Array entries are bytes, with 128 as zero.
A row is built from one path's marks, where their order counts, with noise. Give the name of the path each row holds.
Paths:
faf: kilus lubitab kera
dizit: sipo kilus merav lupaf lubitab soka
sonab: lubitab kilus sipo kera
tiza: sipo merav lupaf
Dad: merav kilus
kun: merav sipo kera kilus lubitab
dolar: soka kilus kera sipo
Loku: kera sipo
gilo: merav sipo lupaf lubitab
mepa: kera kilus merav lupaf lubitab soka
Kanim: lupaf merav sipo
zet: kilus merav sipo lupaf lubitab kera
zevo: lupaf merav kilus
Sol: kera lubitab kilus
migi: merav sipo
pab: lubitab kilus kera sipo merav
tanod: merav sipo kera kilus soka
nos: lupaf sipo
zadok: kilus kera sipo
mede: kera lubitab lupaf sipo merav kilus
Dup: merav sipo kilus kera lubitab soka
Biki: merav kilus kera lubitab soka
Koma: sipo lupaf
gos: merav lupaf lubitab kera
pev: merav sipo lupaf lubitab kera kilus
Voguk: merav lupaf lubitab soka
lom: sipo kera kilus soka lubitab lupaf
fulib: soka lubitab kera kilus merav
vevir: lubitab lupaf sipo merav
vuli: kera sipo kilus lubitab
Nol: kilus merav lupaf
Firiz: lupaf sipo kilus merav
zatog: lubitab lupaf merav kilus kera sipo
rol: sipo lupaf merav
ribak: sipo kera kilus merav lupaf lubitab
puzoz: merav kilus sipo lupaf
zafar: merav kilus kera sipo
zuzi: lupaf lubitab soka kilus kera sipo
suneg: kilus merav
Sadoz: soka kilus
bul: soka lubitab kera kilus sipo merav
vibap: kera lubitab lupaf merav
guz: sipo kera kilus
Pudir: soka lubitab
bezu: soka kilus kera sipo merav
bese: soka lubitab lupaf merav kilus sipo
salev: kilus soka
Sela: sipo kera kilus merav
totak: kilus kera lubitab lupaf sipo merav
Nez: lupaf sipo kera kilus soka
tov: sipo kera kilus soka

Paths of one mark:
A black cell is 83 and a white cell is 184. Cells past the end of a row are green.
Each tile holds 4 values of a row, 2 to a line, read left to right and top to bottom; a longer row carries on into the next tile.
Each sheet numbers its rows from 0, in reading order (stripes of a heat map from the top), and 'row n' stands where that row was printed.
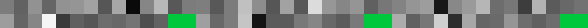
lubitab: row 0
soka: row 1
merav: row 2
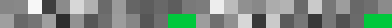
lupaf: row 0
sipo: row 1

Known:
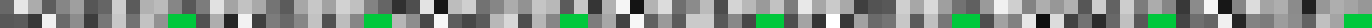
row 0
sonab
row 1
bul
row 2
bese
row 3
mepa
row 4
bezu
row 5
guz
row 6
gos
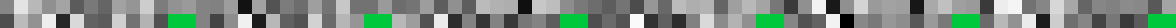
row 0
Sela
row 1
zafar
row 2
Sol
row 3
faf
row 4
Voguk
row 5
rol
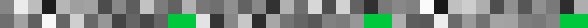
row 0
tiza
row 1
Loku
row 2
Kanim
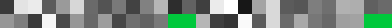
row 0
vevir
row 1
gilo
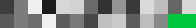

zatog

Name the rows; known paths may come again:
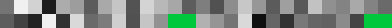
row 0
Dup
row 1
Sadoz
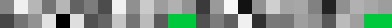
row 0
tov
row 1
gos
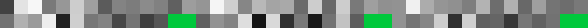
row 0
rol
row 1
guz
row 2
Koma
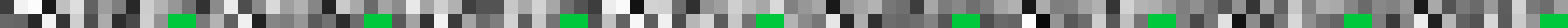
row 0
pev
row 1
vibap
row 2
bezu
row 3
ribak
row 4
Dad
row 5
Biki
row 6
salev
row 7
zafar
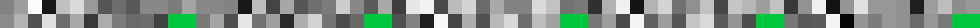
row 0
zevo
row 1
Nol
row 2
totak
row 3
mepa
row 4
Voguk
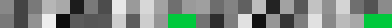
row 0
dolar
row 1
zadok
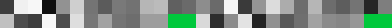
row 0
gilo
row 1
nos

